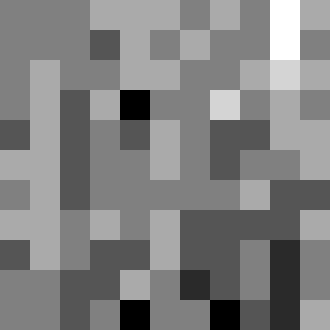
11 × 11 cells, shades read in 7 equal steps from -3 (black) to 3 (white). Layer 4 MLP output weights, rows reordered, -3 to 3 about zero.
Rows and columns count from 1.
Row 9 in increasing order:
-2 -1 -1 -1 -1 -1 0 0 0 1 1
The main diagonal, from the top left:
0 0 0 1 -1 1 0 -1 0 -2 1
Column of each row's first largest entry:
10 10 10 8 2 1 2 1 2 5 11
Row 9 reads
-1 1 0 -1 -1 1 -1 -1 0 -2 0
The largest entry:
3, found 2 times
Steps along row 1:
same same up same same down up down up down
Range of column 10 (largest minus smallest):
5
